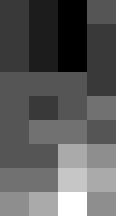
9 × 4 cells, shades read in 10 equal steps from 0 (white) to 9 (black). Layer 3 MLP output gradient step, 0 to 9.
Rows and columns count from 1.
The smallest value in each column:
4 3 0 3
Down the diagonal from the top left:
7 8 9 7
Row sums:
30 31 31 25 24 22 19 15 11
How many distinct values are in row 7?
3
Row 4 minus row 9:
2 3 6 3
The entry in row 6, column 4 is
6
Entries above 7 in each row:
2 2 2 0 0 0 0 0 0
